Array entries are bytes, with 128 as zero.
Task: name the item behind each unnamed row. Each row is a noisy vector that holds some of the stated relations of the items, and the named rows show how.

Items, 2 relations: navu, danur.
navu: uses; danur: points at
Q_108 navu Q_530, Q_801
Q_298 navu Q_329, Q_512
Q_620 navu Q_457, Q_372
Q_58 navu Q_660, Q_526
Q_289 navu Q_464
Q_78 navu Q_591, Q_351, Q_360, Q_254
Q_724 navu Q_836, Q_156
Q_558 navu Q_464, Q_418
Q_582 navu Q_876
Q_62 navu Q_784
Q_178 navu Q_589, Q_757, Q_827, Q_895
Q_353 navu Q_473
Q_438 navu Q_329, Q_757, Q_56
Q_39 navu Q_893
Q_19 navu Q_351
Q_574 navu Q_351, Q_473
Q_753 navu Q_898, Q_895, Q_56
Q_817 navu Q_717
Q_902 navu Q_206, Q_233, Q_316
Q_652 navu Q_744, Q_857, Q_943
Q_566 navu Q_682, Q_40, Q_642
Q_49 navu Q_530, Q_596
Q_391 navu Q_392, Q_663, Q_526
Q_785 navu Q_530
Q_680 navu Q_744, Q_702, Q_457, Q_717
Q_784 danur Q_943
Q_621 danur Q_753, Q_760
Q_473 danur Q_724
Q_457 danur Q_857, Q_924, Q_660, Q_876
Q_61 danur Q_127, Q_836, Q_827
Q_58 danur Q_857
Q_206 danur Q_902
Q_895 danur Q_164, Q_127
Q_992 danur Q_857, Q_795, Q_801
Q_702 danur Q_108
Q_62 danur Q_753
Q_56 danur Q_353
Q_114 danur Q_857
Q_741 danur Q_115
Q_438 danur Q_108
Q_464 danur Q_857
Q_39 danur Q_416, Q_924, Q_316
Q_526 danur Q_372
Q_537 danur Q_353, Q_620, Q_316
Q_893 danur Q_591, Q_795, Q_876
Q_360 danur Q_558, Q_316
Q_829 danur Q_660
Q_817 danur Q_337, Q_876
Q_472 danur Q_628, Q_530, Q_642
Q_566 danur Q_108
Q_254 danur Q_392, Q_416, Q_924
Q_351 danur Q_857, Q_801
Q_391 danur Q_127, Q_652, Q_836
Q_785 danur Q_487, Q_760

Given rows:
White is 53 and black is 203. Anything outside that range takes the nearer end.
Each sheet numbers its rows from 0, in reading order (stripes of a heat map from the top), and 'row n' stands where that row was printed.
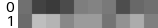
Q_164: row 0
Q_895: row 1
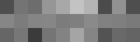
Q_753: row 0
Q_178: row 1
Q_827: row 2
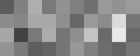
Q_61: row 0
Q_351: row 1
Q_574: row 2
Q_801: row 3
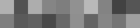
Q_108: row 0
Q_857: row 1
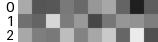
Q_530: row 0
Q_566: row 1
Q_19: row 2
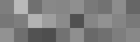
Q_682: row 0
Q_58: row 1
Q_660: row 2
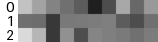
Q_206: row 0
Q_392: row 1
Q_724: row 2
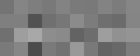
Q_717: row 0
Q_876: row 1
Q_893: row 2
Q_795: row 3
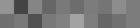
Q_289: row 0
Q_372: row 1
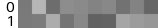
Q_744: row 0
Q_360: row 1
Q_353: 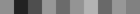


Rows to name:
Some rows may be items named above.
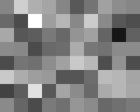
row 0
Q_741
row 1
Q_785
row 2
Q_530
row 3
Q_591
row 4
Q_753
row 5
Q_473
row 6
Q_621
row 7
Q_620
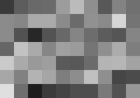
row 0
Q_760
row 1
Q_351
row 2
Q_642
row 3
Q_895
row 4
Q_473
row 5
Q_49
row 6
Q_943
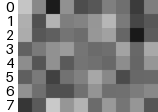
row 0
Q_902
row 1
Q_108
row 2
Q_530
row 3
Q_472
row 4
Q_596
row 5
Q_827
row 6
Q_660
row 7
Q_62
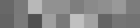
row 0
Q_391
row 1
Q_652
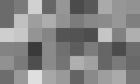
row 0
Q_702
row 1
Q_254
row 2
Q_784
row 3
Q_115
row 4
Q_558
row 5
Q_438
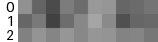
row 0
Q_620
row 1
Q_827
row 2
Q_298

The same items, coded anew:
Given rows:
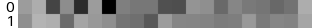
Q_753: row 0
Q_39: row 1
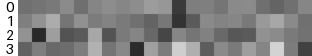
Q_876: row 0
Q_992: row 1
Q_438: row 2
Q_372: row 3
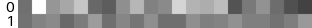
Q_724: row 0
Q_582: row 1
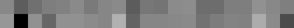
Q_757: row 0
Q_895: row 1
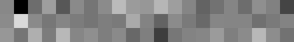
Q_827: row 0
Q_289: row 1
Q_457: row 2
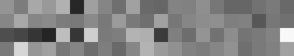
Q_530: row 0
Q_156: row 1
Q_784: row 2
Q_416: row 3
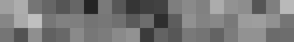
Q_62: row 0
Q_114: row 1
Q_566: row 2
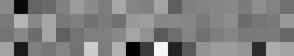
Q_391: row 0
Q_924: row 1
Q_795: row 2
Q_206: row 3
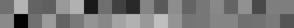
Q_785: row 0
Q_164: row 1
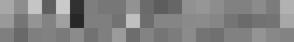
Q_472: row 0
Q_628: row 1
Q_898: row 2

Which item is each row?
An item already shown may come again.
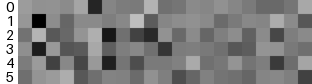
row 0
Q_628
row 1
Q_895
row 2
Q_785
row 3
Q_438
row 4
Q_760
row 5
Q_801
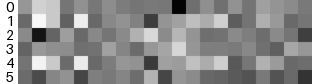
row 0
Q_464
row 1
Q_473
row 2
Q_652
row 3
Q_316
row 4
Q_473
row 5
Q_108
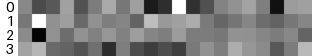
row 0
Q_902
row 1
Q_558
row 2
Q_61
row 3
Q_62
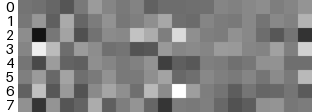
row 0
Q_741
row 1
Q_660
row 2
Q_836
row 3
Q_254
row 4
Q_566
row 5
Q_660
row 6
Q_353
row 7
Q_438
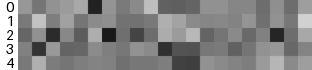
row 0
Q_642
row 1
Q_392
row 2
Q_487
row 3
Q_566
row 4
Q_58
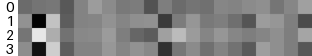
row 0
Q_741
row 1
Q_702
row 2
Q_360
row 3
Q_702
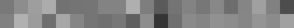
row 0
Q_857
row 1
Q_829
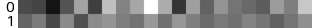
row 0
Q_943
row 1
Q_115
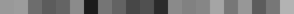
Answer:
Q_621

